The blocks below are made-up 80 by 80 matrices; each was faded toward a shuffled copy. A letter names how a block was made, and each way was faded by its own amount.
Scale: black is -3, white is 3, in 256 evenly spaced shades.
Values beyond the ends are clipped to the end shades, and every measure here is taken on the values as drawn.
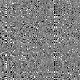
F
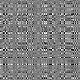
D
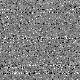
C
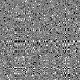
F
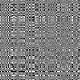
D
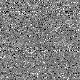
C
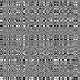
D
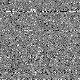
C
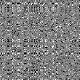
F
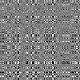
D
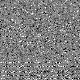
C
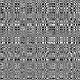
D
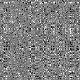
F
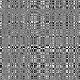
D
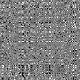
F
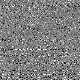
C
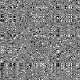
F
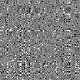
F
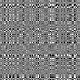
D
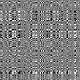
D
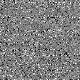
C
